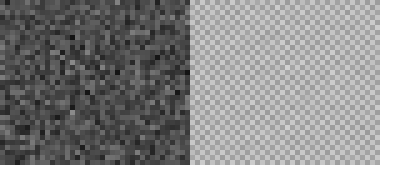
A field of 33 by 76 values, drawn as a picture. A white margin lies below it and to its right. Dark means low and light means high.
The table splits into one row of 2 panels. Panel 1,1: low, fine-grained. Panel 1,2: high, checkered.
